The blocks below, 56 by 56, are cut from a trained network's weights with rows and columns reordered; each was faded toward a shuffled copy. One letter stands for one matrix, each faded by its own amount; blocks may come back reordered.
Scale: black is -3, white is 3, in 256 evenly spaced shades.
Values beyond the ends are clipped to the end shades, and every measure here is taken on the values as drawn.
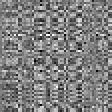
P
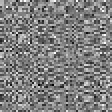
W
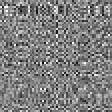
W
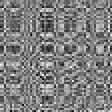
P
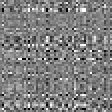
P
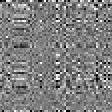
P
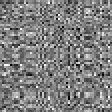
W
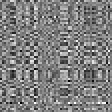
P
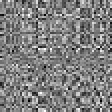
W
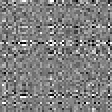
P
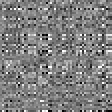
P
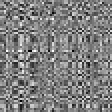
P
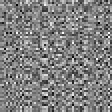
W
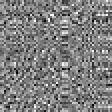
W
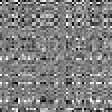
P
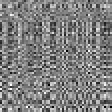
P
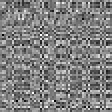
P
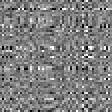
P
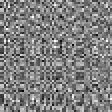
W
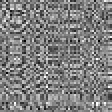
W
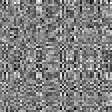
W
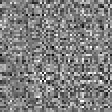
W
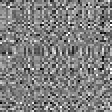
W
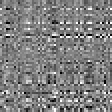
P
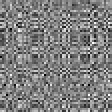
P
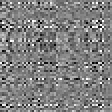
P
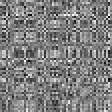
P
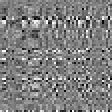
P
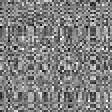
W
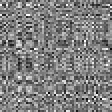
W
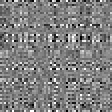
P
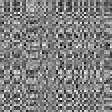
P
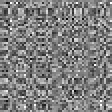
W
